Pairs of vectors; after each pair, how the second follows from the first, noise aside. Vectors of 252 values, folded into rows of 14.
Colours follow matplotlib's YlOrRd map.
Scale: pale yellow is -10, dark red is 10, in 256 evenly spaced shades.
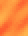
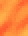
copied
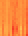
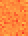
shuffled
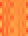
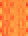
copied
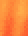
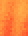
copied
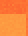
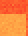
scaled up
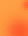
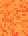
shuffled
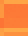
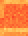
scaled up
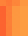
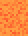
shuffled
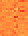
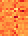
scaled up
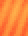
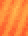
copied
